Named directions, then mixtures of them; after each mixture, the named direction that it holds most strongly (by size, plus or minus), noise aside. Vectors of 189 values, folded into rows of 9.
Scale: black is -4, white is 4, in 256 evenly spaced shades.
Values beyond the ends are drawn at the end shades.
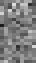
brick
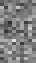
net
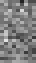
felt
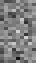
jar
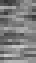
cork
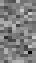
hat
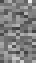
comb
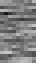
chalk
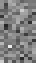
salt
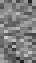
comb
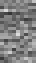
chalk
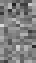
brick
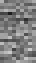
chalk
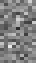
comb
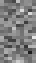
hat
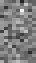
felt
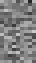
comb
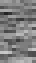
chalk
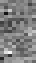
chalk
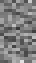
comb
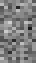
net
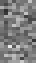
comb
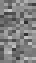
jar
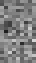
net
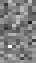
salt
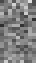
brick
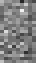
felt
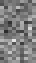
net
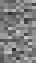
jar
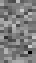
hat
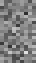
comb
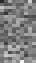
comb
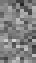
felt
